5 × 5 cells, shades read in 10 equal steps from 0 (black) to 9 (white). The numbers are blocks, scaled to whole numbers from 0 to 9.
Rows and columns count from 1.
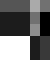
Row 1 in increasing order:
3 3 3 4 6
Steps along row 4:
same same down up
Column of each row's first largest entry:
4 4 4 1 1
